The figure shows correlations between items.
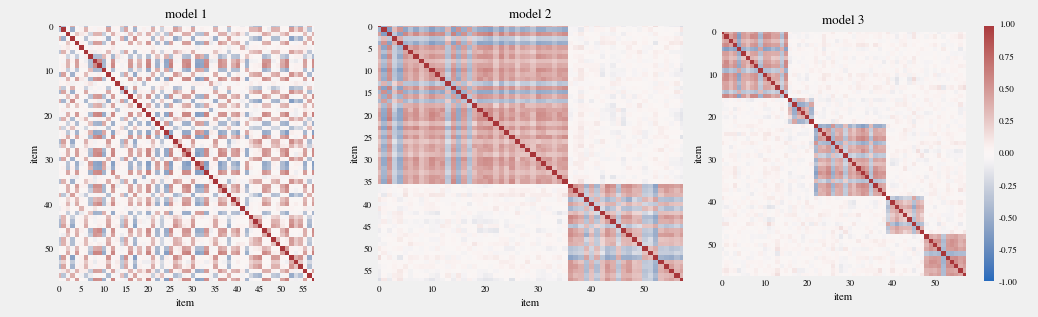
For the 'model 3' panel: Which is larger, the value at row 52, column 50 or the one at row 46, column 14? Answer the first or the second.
the second
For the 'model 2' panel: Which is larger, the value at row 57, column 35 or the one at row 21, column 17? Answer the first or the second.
the first
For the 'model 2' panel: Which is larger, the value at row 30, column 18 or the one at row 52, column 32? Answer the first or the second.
the first
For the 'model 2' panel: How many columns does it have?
58
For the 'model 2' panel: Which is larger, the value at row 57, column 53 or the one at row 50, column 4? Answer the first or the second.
the first
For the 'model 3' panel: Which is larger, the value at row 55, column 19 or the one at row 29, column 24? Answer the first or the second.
the first
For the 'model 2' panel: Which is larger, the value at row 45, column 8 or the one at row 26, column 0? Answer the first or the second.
the second
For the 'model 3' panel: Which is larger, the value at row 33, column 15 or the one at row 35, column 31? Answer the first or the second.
the first
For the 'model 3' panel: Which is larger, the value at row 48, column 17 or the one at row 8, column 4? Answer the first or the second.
the first
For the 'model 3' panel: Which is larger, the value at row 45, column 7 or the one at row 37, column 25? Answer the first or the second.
the second
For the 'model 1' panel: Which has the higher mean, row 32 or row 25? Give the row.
25
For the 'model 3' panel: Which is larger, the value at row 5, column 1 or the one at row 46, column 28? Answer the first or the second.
the first
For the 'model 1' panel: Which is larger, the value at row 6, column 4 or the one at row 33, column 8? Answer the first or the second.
the second
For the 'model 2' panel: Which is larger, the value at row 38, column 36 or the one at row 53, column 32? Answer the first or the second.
the first
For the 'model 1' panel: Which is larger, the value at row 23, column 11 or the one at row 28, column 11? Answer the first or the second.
the second
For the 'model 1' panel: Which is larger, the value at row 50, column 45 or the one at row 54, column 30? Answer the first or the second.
the second
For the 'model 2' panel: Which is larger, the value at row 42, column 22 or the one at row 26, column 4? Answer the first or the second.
the first
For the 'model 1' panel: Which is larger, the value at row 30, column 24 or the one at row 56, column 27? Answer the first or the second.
the first
